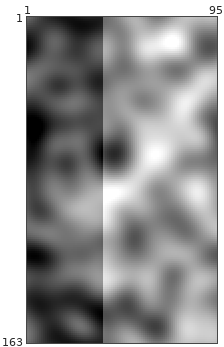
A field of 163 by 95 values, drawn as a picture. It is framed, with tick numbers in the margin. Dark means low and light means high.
Stripes: none. Seam: vertical, 40% of the way across, the right part higher. Lone odd cells: none.
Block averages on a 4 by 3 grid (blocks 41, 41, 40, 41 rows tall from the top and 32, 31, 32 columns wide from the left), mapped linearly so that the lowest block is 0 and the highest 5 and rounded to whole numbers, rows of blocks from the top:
0 3 5 / 0 3 5 / 2 4 4 / 0 3 4
